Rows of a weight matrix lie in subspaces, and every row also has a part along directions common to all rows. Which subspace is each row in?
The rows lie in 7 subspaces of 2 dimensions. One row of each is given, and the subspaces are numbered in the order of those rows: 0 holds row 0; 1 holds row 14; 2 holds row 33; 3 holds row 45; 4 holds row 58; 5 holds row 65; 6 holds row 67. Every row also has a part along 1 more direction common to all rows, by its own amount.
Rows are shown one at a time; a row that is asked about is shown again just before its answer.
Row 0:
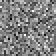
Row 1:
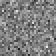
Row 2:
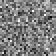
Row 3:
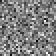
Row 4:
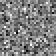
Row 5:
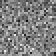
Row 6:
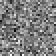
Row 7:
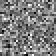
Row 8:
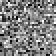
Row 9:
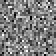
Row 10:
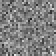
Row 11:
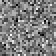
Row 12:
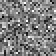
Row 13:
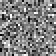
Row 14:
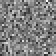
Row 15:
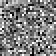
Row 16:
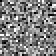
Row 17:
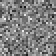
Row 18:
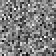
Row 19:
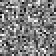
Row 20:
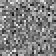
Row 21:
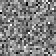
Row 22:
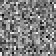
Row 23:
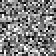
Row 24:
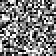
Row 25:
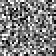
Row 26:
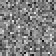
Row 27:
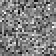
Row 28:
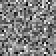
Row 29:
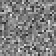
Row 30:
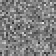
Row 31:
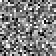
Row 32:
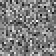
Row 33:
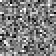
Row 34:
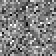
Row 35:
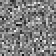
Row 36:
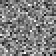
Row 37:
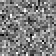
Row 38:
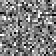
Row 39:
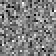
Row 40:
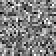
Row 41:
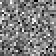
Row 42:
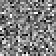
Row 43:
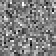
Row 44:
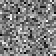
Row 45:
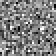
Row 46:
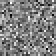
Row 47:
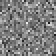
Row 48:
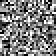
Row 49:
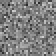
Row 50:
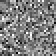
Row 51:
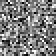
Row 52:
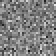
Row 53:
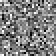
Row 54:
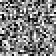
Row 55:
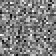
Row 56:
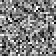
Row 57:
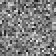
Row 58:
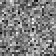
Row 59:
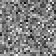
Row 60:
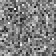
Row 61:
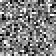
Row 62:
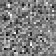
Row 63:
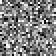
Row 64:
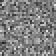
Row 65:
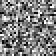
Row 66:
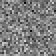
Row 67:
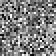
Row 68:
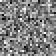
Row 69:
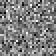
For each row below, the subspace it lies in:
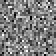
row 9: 1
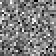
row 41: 4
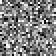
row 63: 5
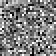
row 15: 6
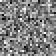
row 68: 2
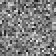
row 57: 4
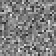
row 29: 4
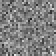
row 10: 1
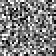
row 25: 6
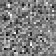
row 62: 2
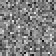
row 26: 3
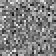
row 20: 6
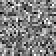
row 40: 5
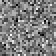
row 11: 5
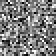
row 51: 6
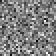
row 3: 5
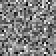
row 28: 1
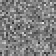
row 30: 3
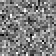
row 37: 5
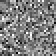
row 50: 6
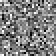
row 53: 5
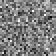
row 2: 0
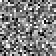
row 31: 5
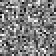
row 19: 2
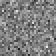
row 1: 4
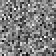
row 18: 6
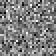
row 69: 2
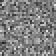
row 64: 3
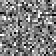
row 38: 5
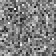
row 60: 6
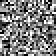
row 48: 3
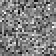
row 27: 4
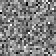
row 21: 1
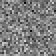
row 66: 0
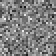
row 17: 1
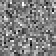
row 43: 2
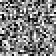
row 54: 2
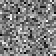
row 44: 0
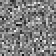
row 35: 6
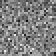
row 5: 0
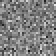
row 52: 3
